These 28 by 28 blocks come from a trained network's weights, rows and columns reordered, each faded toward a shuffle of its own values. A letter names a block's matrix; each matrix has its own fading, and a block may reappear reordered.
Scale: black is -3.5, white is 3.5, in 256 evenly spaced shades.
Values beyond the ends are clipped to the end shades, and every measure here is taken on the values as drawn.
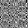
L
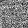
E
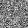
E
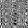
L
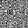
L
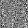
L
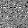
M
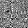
L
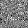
M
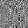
L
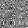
L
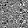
L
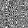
L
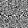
M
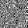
L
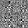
L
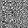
L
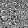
L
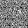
E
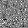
M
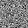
E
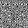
M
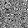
M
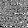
M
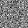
M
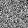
E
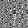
L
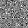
M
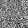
M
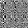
L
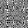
L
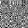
L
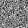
E
